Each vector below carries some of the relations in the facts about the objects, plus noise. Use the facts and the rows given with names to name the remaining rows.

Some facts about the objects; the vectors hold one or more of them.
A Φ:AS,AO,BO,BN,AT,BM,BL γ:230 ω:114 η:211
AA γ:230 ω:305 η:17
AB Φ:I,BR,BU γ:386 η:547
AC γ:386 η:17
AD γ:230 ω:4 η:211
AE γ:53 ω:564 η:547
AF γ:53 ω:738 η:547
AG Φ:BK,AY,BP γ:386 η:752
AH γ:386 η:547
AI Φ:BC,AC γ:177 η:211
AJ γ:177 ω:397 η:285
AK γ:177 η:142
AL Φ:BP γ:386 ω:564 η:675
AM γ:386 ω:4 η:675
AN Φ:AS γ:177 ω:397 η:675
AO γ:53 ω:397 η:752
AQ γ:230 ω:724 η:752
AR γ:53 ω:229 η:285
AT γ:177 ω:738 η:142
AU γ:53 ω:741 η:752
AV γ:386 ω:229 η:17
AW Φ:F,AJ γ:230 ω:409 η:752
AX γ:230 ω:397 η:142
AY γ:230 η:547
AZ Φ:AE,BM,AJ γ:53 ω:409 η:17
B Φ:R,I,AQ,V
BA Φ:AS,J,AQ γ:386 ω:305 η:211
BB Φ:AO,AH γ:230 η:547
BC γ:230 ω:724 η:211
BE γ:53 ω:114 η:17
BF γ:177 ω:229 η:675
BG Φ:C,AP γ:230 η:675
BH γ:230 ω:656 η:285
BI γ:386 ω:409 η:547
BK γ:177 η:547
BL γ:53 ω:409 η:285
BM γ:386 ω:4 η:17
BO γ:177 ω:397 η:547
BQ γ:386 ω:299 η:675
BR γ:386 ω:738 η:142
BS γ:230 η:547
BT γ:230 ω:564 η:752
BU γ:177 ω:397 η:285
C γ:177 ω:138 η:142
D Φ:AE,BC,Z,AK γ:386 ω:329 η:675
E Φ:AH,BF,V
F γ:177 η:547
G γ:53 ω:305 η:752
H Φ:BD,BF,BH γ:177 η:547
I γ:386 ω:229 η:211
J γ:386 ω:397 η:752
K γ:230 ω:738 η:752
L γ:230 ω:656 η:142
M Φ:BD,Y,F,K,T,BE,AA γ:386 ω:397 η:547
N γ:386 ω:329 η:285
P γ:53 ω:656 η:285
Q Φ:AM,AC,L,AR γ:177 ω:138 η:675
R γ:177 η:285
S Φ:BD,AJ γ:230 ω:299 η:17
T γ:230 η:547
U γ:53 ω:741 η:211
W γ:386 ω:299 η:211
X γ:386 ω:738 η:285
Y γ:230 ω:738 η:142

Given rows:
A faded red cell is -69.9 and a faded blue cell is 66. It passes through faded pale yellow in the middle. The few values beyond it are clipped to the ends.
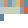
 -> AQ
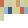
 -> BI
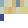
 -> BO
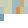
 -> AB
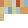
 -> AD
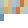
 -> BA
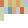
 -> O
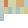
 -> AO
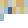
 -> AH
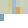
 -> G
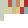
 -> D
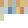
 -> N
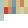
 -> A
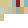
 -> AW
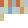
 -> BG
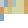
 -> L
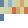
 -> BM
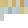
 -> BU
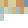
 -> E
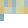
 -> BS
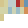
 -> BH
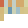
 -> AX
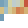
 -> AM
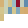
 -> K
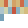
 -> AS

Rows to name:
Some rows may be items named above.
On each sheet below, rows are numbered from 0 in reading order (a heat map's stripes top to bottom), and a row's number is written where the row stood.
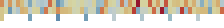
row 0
AX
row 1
J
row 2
AE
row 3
AB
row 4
D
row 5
AI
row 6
Z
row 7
BT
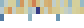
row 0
AN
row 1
I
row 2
BS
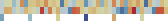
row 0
BB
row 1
Z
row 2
AL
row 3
BO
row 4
AG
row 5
AL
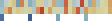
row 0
AN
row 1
AK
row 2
Q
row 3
L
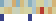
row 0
BO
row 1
AK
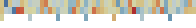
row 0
AL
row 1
AJ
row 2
AB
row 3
AZ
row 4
M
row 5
H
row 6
BR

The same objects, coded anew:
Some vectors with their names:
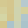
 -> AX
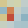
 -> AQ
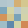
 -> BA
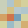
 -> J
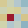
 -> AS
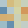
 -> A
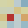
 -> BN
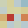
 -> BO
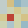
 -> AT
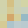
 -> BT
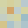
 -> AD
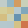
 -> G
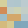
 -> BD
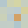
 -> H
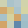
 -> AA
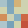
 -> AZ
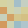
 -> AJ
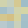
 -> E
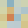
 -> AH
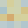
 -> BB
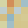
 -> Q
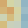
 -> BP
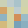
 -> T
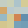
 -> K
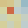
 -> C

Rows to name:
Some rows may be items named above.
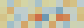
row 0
BI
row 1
J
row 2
AN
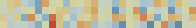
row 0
BG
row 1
AZ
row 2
AV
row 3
BC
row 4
A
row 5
BA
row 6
A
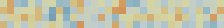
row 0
AK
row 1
BR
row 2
M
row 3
H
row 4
L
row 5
BB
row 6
BF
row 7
S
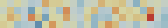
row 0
BF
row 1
BA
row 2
R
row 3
AG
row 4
Z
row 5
AQ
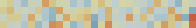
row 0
BS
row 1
AL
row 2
AJ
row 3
D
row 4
H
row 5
AB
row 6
AE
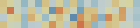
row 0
AY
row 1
AF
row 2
AR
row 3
BM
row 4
BU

